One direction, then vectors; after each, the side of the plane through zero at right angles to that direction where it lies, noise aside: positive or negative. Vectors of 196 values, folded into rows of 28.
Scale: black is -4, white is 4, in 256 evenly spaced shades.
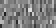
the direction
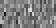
positive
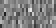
positive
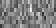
positive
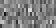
positive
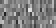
positive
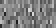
positive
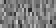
negative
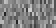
positive
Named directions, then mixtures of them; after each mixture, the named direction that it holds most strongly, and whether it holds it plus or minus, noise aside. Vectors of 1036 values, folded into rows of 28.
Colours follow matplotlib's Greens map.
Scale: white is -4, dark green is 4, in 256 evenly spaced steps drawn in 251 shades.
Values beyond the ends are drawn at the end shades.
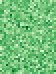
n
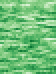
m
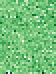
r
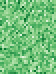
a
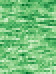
m, minus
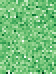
r, plus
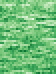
m, plus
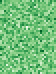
n, minus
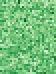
a, plus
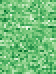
n, minus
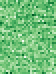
r, plus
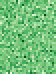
r, minus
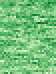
m, minus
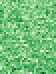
n, plus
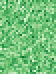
a, minus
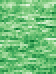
m, plus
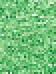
r, minus
